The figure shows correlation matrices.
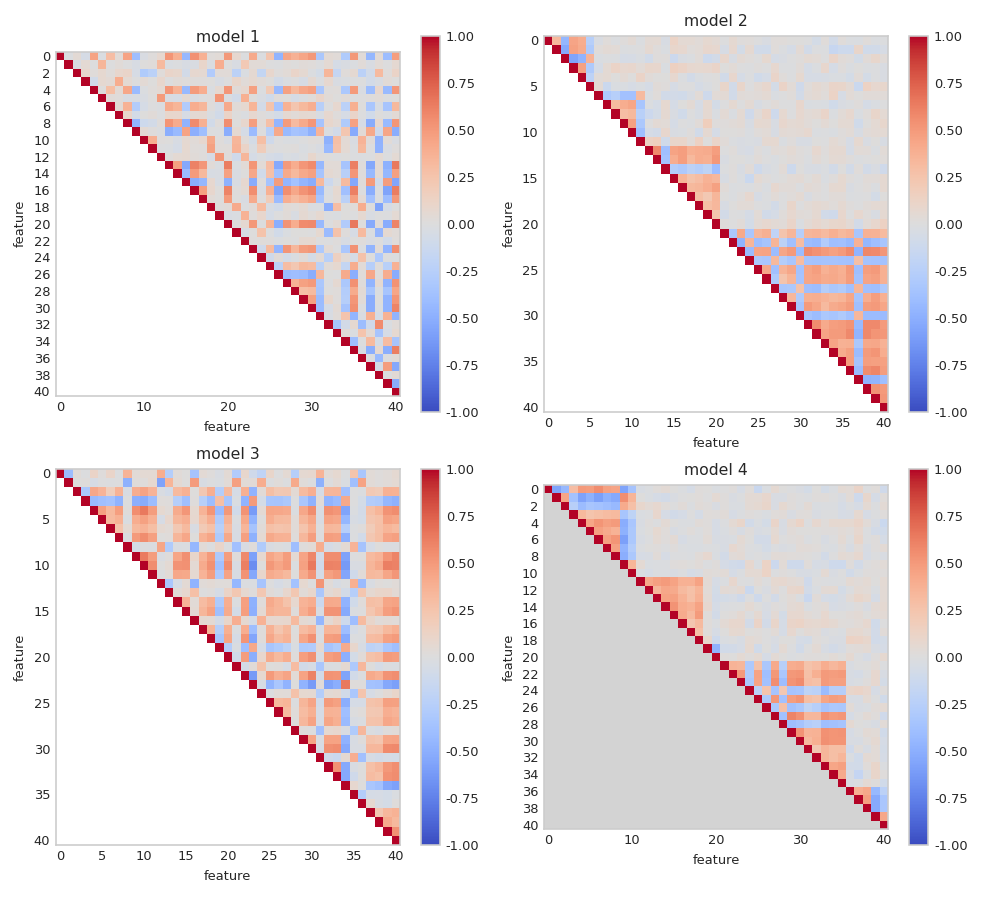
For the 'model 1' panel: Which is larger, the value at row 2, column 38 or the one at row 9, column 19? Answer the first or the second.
the first
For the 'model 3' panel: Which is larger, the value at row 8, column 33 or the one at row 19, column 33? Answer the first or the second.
the first
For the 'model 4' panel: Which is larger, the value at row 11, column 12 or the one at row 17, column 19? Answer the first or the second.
the first
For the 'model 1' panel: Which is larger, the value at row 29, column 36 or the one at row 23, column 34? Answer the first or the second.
the first
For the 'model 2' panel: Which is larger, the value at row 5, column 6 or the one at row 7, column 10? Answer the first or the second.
the second
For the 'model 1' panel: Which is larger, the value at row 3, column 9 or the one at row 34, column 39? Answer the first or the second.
the second
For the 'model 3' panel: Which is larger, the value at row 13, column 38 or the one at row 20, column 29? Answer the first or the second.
the second
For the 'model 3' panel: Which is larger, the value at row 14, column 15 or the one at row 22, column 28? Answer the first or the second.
the first
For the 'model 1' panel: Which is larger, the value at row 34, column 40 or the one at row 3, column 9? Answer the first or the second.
the second
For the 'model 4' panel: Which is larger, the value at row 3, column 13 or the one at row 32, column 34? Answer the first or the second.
the second
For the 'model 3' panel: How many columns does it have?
41
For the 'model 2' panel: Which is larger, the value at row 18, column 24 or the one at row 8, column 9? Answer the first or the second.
the second
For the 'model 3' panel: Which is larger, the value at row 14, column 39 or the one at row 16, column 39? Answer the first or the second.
the first
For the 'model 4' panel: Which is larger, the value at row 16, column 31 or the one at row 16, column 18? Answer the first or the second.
the second
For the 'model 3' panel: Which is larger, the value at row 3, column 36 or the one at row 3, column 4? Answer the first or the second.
the first
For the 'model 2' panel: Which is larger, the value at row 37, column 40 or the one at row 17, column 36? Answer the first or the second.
the second
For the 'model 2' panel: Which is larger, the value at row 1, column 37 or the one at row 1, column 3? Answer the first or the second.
the second
